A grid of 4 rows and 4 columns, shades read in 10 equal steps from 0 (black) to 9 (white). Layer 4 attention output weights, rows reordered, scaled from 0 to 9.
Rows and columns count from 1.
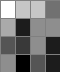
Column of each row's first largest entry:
1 1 3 1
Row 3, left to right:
3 2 5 1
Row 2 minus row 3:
3 -1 0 4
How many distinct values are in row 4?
4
